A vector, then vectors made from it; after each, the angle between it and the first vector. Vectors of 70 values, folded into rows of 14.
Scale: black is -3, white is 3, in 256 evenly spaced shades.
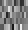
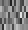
partly aligned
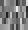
partly aligned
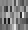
orthogonal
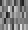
nearly parallel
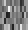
nearly parallel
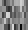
nearly opposite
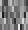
partly opposed
